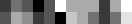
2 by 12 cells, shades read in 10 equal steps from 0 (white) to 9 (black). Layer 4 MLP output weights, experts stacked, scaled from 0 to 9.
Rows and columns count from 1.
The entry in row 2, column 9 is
5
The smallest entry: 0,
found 2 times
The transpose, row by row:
7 6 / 5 3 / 6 4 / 9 7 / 6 6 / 0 9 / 3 2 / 3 3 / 3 5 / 7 7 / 3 5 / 0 1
